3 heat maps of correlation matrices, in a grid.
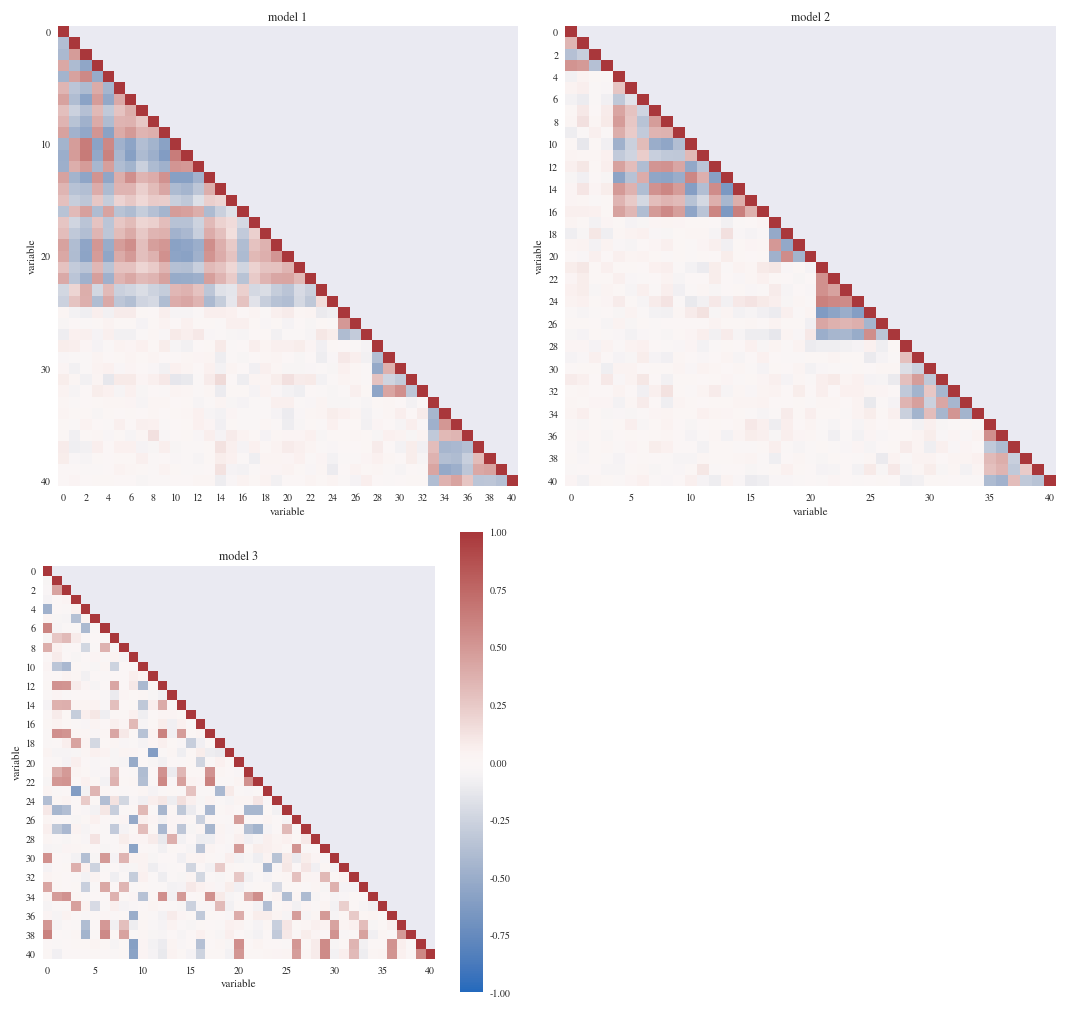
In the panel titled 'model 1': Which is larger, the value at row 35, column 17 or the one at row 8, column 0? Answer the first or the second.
the second
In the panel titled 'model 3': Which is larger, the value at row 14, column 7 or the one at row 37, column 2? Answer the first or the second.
the first
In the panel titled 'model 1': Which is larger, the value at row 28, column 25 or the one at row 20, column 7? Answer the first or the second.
the second
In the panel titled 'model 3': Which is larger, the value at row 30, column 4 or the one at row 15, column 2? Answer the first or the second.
the second
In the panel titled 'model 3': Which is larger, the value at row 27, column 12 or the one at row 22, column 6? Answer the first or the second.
the second
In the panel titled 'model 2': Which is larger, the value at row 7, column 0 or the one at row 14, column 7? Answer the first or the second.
the second
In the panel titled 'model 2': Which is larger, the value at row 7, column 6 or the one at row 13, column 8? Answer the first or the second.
the first
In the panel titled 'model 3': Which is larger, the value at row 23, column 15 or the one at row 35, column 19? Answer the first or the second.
the first
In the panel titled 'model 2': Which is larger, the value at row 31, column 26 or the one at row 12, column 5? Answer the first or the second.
the second
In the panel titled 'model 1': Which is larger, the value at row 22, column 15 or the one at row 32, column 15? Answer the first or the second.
the first
